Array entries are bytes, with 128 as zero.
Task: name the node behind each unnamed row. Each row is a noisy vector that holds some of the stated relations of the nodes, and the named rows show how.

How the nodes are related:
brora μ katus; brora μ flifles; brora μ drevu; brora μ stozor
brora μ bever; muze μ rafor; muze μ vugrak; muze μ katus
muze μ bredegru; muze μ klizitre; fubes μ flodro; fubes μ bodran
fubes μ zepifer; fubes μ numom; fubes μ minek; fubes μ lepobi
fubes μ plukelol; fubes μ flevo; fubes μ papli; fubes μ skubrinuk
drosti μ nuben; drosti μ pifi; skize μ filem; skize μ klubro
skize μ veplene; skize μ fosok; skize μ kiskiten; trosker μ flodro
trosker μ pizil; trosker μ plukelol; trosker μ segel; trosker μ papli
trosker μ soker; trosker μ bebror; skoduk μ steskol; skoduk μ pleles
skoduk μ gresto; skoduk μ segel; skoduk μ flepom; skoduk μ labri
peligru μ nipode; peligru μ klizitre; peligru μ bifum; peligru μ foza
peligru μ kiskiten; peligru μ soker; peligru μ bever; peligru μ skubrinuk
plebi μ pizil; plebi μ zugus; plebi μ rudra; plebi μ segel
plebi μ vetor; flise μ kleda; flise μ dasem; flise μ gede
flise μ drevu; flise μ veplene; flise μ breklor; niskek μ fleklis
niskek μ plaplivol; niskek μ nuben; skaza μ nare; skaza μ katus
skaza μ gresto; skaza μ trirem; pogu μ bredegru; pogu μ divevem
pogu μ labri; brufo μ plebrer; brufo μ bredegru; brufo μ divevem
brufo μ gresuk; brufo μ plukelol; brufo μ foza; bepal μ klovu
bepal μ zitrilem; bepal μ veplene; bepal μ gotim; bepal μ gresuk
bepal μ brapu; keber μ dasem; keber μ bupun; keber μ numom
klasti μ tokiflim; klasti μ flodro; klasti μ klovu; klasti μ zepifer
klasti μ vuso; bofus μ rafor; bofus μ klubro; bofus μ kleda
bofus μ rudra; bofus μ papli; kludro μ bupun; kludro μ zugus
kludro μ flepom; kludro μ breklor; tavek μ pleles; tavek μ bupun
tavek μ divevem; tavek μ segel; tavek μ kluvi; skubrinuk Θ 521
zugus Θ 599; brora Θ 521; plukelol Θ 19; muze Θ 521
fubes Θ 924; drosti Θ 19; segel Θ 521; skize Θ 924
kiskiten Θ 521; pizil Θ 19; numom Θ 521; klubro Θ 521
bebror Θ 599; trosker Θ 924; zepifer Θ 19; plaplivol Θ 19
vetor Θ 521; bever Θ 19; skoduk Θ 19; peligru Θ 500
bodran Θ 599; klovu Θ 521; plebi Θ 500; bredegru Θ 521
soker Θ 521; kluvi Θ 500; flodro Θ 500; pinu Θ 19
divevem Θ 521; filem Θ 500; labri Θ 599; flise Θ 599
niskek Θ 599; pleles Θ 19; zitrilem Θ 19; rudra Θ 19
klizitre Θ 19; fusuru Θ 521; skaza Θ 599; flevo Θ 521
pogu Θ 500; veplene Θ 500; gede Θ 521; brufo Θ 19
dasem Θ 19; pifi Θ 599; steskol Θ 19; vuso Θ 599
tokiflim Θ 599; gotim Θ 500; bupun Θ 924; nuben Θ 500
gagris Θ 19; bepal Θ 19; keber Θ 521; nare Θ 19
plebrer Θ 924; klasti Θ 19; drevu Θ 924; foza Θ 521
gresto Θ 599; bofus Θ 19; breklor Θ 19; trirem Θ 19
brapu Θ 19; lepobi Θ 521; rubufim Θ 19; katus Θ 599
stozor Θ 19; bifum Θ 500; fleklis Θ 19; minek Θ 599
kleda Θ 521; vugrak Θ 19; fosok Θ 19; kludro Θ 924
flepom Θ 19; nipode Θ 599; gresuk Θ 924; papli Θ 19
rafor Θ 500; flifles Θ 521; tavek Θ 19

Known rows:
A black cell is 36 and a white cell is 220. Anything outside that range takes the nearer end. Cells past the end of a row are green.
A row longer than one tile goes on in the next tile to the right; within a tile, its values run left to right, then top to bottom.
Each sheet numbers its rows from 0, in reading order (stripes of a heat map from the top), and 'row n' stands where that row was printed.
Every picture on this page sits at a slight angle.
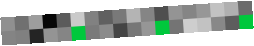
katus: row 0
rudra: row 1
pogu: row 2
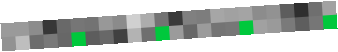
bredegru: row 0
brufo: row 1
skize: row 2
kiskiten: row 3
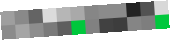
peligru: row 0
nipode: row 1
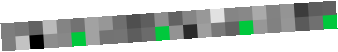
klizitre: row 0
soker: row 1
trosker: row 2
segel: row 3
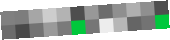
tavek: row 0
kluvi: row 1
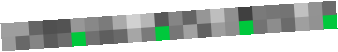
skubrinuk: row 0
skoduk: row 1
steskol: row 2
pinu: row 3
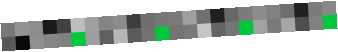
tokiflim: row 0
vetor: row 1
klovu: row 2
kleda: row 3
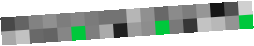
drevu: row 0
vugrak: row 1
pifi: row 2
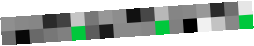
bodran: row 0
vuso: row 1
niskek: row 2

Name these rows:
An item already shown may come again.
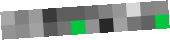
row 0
segel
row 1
trosker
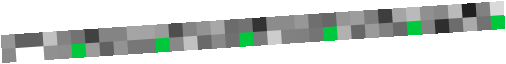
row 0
nuben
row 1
skize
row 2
plebrer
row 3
gresuk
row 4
brora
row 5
skaza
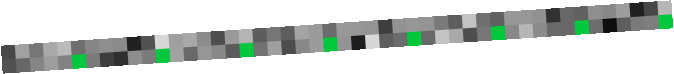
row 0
bepal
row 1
nipode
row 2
muze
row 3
fosok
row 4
keber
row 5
flodro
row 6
divevem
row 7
bebror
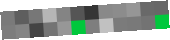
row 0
rudra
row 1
gresuk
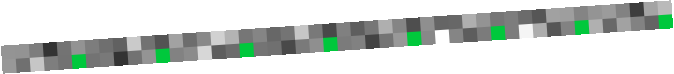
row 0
fusuru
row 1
papli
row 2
plebi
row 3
pizil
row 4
rudra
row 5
rafor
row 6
filem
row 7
brora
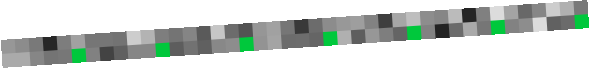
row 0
flifles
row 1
bofus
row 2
zepifer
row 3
foza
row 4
brora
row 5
skaza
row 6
plebi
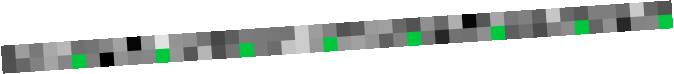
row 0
bepal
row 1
flise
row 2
numom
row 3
drosti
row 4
bupun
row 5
zugus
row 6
zepifer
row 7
plukelol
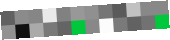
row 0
fubes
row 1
bifum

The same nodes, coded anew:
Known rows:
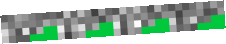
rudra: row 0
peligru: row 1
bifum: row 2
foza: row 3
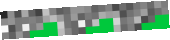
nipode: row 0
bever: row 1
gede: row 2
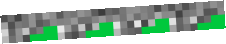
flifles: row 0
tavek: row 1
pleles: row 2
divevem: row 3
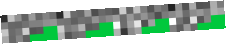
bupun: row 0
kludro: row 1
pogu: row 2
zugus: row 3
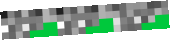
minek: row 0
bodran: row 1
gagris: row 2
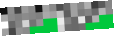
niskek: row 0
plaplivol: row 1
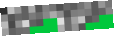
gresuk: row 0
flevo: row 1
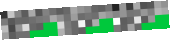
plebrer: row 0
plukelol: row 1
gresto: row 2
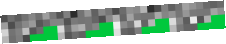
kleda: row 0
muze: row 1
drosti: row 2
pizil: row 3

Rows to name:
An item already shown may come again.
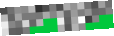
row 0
drosti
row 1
flodro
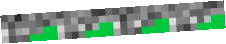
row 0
muze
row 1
bepal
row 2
bredegru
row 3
brufo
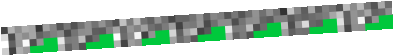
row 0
nuben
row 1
vetor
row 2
kluvi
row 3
klovu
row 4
vetor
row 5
plebrer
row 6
filem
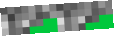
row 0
kiskiten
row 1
numom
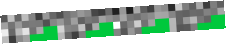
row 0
peligru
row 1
bepal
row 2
skaza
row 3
skize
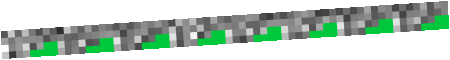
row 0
plebi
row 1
bupun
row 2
segel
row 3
veplene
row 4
brufo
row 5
klasti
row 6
fusuru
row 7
fusuru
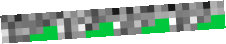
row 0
muze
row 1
gotim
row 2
flise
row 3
pifi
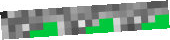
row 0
drevu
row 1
fosok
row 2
bofus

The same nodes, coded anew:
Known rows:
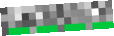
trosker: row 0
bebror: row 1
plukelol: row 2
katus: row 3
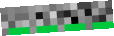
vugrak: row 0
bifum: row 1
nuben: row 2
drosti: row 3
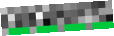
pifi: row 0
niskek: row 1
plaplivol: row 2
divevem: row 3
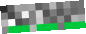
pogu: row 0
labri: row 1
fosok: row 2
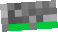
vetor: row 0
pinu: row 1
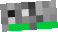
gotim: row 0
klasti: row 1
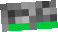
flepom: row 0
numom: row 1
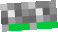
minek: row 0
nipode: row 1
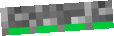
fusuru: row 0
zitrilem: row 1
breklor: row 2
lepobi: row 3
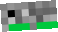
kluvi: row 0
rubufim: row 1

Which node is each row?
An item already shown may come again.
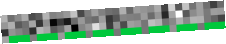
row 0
zugus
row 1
kludro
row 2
nuben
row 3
gresuk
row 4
zepifer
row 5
drevu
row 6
katus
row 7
foza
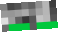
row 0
bredegru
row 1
skize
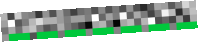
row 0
skaza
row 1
muze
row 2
foza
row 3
flise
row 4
flise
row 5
pogu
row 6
plebi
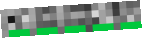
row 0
bifum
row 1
fusuru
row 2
kiskiten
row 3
bofus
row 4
bepal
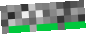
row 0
veplene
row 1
nipode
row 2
keber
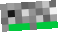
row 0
filem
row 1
peligru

